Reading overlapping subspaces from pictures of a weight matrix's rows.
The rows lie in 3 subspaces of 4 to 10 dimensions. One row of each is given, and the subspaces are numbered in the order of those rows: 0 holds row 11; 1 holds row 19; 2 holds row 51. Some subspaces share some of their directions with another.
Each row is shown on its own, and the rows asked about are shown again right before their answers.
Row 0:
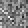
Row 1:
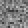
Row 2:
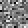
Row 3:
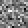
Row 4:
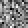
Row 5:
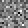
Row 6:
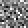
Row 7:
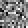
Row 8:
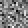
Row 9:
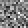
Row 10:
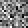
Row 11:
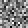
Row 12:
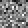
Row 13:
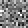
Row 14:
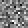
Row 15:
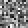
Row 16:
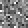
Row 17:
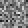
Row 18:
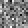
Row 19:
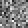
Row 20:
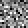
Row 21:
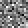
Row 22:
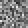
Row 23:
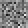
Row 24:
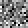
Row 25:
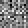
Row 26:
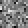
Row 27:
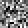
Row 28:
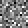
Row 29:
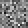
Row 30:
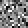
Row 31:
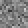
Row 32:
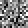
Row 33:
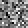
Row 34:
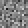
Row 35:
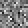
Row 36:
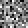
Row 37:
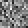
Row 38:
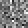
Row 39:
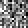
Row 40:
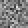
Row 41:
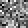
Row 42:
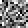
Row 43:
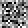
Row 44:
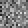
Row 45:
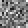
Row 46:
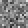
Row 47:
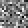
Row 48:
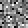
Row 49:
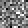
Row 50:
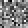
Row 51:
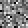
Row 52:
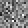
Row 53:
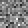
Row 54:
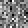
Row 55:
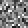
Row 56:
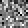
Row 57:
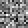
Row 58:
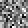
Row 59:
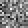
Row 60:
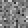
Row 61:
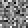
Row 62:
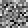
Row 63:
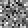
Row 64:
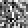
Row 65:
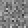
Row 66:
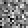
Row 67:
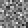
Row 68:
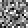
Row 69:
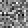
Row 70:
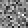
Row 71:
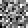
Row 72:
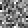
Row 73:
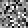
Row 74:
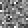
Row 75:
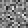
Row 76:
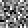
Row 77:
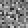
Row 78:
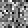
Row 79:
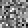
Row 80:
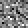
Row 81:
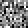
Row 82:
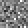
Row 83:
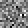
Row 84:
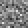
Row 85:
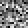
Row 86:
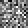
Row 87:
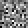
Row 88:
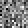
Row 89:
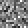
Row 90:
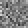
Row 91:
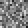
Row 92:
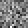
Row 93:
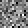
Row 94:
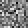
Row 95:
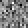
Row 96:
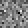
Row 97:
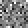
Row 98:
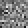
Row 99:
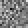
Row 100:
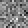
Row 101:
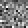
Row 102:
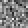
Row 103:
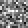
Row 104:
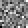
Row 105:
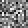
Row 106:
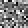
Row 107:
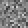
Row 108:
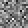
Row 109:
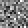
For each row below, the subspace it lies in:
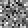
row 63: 0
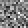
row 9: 2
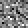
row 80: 0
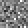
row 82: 2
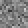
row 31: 2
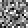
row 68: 1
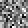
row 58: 0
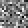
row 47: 0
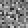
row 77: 1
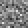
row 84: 2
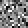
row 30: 2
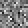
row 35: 0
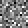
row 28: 0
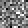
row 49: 0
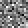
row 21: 2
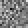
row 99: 1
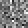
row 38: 1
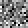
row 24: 0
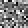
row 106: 0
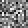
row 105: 1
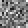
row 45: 1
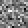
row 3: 2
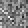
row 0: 1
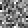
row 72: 2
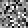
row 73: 2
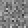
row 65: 0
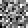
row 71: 1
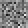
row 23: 0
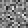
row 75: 0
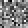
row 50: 0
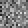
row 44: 0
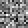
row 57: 1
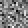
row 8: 1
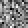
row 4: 1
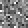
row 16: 2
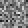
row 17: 0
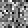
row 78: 0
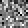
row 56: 1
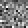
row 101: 0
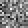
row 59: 1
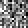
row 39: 1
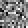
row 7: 1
